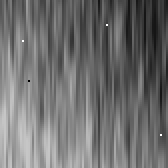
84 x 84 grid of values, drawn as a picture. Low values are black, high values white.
Ninth with the lowest average: top right. Slope: up to the bottom left. Ninth with the highest average: bottom left. Histogram: bell-shaped. Grain: streaks running down. Lone odd cells: 4, 3 higher and 1 lower than their neighbours.
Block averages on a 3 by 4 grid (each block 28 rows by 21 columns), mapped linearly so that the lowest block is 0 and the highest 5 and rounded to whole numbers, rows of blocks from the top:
3210 | 4321 | 5432
